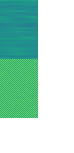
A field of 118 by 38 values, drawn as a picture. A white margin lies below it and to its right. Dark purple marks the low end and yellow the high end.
The table splits into 2 rows of 1 panel. Panel 1,1: middling, streaked across, faint in contrast. Panel 2,1: high, checkered.
